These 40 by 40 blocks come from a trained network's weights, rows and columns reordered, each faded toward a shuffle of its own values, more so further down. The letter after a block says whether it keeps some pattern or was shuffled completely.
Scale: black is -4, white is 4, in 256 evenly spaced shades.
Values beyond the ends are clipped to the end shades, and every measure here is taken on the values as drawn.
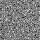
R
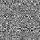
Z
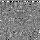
Z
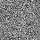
R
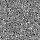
R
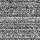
Z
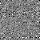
Z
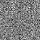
Z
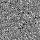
R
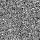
R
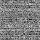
Z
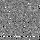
Z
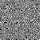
Z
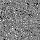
R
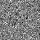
R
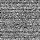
Z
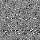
Z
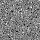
R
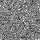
R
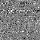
Z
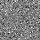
R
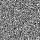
R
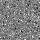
R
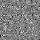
Z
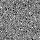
R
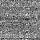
Z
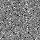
R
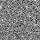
R
